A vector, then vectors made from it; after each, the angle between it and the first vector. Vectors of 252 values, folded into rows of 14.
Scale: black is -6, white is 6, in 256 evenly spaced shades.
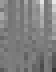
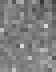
partly opposed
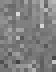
partly aligned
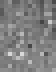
partly opposed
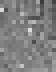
partly opposed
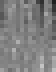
nearly opposite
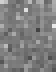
partly aligned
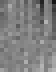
nearly opposite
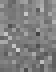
partly aligned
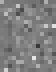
orthogonal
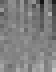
nearly opposite
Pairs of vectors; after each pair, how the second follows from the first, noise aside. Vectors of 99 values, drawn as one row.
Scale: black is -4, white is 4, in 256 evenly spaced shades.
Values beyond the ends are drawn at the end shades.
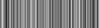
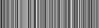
shuffled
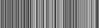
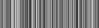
shuffled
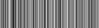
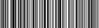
scaled up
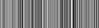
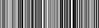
scaled up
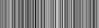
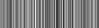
negated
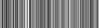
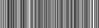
shuffled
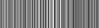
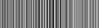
negated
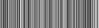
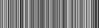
negated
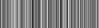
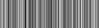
shuffled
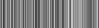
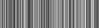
shuffled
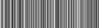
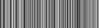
negated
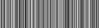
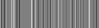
partly zeroed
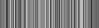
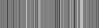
partly zeroed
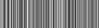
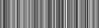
shuffled
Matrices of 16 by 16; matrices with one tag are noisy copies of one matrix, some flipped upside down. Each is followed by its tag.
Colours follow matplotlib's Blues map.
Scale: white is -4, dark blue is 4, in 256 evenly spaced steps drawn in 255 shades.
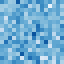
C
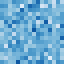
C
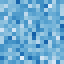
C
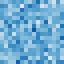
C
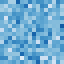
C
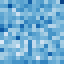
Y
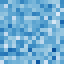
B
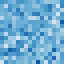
B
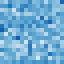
Y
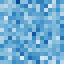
C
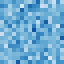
C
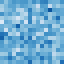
Y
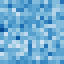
Y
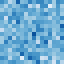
C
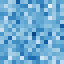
C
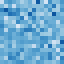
B
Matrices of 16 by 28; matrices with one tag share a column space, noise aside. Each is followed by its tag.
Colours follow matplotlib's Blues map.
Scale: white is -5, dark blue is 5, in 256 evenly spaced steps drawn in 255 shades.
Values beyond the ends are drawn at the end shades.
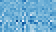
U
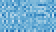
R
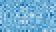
R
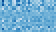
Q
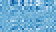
Q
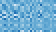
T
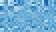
Q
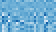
U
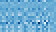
U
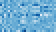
R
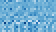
U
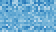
Q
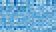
Q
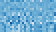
U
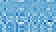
U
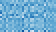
T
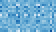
R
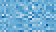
T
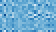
T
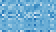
T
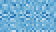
T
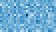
R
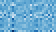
T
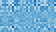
Q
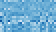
U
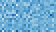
T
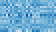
R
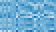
T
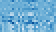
U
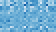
Q
